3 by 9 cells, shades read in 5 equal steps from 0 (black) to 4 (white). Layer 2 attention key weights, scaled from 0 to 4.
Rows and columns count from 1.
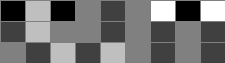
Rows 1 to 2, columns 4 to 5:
2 1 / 2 1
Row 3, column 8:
2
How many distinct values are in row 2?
3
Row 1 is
0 3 0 2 1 2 4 0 4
